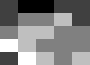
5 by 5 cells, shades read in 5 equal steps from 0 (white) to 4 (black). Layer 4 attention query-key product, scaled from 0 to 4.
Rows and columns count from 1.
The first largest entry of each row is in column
2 1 1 3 1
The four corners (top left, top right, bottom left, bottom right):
3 3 3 1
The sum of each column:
11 8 10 10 11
